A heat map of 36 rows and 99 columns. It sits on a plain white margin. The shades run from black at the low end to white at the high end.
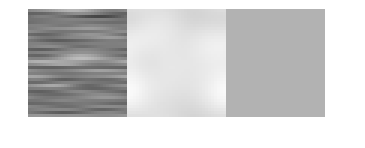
It is made of 1 by 3 panels. Panel 1,1: middling, streaked across. Panel 1,2: very high, smooth, faint in contrast. Panel 1,3: high, flat.
